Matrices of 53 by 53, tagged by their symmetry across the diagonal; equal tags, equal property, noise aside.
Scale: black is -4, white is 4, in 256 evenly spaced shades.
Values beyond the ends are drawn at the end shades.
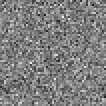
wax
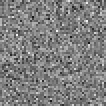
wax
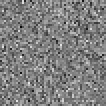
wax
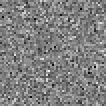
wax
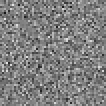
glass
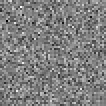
glass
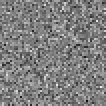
glass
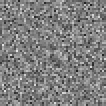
glass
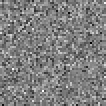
glass
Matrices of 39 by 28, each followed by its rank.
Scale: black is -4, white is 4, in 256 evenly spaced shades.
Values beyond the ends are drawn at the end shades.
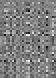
three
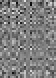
three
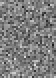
full rank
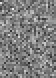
full rank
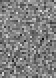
full rank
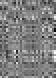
three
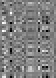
three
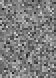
full rank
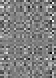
three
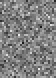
full rank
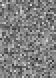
full rank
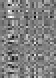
three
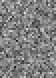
full rank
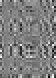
three
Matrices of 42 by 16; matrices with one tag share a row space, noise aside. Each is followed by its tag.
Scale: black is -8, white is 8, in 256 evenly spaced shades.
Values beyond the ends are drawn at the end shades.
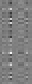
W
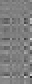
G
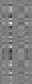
W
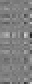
G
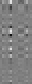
W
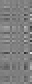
G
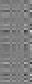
G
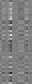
W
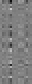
W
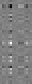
W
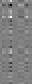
W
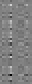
W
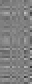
G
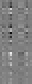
W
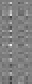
W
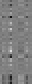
W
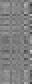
G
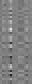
W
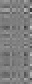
G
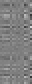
G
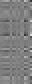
G
